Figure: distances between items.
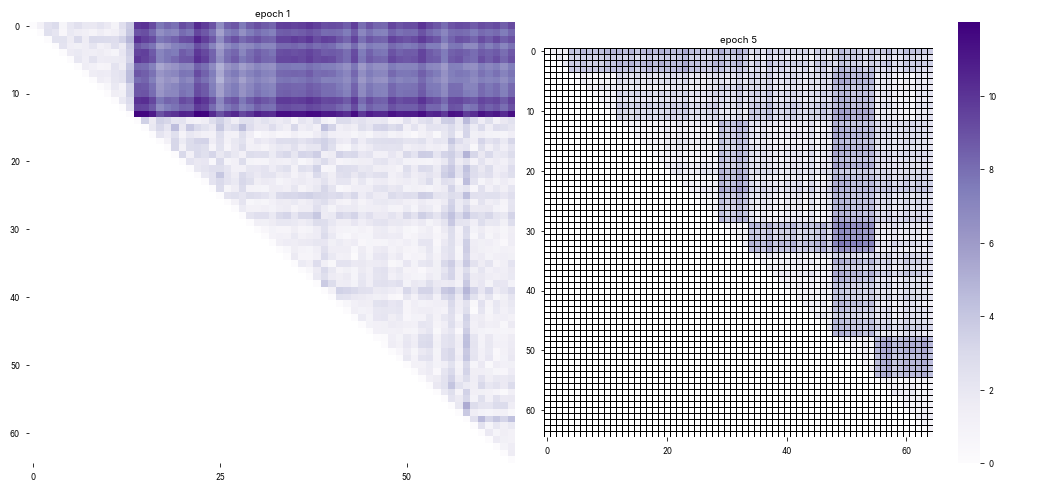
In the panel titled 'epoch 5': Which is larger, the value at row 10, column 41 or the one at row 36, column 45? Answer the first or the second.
the first
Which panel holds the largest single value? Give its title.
epoch 1
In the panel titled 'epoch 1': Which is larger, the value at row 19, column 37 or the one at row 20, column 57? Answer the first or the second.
the first
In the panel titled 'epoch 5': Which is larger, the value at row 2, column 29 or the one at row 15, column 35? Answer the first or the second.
the first
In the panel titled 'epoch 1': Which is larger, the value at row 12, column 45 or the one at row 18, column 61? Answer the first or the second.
the first
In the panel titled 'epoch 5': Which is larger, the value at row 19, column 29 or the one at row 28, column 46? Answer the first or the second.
the first
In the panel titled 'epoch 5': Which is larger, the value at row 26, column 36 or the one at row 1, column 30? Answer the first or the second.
the second
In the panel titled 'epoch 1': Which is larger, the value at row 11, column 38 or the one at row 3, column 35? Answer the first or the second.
the first
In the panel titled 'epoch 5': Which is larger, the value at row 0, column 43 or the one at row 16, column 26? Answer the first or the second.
the first
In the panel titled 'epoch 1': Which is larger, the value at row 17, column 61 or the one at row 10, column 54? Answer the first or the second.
the second
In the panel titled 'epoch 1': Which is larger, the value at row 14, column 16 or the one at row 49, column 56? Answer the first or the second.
the second
